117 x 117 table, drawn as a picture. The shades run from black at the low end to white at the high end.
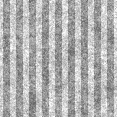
Average level on the scale: 70%. Stripes: upright, repeating 9 times. Slope: none. Grain: streaks running down.
